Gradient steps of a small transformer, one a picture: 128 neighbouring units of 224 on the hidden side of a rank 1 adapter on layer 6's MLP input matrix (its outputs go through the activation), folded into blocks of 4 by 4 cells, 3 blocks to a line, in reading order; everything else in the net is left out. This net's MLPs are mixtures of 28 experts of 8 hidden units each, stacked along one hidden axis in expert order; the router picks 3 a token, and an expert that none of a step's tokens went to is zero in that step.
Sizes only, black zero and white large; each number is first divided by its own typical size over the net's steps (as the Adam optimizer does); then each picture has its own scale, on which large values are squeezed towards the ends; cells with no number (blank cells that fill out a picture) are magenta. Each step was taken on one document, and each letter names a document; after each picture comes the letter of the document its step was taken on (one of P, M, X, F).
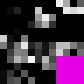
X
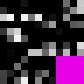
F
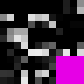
F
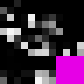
F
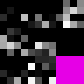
X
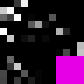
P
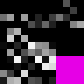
X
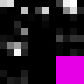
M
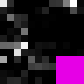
M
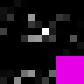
P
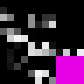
F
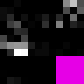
M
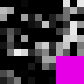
X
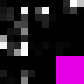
M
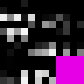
F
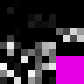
X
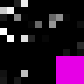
P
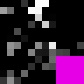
X
